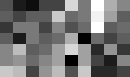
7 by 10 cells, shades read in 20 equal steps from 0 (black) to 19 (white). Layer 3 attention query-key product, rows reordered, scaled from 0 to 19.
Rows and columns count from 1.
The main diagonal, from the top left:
6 5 9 7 12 0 15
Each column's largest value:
15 14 9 11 15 16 15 19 13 10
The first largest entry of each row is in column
8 8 8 6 6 5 1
